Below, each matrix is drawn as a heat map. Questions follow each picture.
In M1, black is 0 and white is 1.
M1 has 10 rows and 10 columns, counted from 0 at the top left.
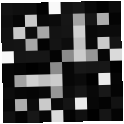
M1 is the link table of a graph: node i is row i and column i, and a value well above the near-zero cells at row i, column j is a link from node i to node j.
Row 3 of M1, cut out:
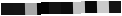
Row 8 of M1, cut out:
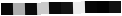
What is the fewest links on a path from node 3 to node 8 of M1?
1
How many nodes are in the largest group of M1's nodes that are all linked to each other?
3
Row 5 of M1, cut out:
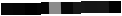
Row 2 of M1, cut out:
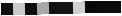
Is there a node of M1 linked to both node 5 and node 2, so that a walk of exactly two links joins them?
no
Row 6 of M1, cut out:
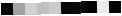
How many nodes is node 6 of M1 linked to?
5
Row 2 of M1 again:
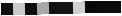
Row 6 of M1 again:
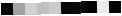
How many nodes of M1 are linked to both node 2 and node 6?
2
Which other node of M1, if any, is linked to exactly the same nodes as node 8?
node 2
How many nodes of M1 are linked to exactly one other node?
4
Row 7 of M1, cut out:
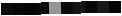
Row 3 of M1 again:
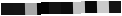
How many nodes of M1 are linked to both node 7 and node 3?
0
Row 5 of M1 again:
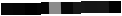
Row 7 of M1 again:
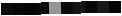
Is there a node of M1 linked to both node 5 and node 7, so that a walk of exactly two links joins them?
yes
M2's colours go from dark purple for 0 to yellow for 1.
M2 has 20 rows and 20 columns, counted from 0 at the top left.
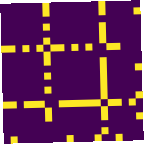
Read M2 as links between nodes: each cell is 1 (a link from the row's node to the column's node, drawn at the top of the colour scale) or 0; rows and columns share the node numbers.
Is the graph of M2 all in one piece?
no
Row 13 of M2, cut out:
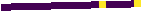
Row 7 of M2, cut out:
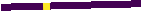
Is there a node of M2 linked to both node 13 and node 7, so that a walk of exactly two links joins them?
no
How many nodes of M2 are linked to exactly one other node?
4
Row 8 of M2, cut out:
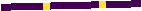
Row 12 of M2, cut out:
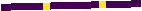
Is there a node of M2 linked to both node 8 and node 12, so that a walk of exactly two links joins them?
yes
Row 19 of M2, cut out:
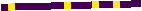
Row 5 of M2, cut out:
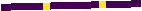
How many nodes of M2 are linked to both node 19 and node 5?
0
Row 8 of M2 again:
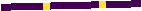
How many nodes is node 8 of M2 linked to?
2
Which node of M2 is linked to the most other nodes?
node 14
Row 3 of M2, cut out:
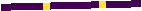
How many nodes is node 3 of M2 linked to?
2
